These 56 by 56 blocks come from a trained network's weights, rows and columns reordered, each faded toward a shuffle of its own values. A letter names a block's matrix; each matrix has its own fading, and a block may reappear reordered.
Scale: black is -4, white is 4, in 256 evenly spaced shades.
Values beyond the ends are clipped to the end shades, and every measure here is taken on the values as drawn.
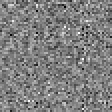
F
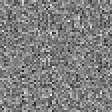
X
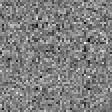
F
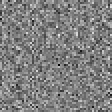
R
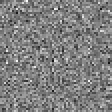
X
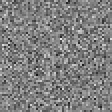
X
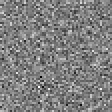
X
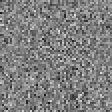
X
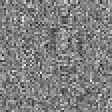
X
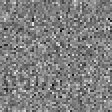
F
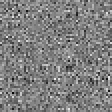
F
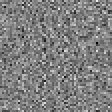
R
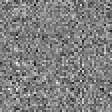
F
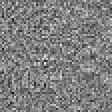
X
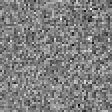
X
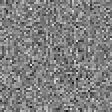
X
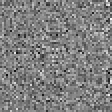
F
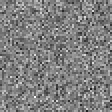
X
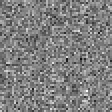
X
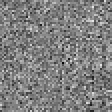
X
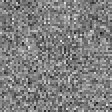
X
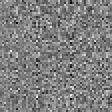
R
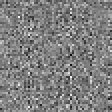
R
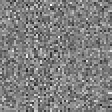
R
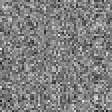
R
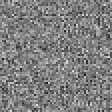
X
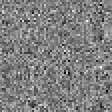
F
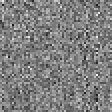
R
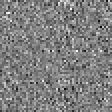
F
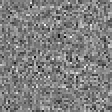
F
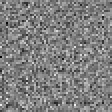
R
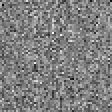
X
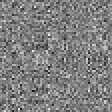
R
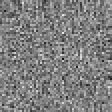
X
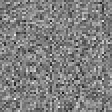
R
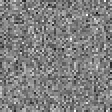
F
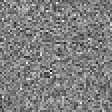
X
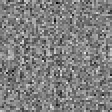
X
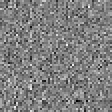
F
